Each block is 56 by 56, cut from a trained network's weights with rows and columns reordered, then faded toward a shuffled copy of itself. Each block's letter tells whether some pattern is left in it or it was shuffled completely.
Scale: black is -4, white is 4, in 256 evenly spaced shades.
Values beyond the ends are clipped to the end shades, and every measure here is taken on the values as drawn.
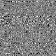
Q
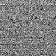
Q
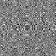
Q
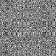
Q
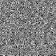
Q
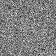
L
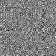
Q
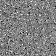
L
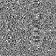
Q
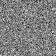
L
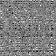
Q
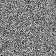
L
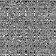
Q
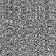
Q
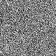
L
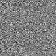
Q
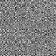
Q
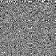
Q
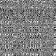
Q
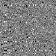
Q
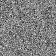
L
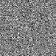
Q
